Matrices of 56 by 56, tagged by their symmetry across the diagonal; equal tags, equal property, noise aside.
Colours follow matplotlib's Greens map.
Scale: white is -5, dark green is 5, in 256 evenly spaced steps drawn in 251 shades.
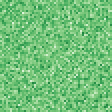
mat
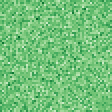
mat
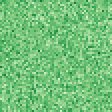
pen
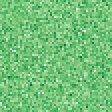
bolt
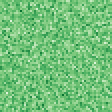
bolt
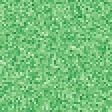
pen
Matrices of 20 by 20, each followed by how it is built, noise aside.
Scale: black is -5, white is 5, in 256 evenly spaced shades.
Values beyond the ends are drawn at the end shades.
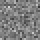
noise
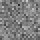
noise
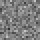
noise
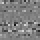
uneven rows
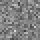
noise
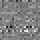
uneven rows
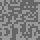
noise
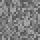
noise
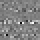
uneven rows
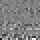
uneven rows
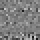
uneven rows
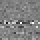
uneven rows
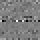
uneven rows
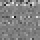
uneven rows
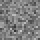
noise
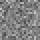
noise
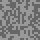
noise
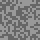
noise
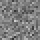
noise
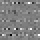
uneven rows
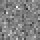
noise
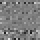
uneven rows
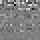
uneven rows
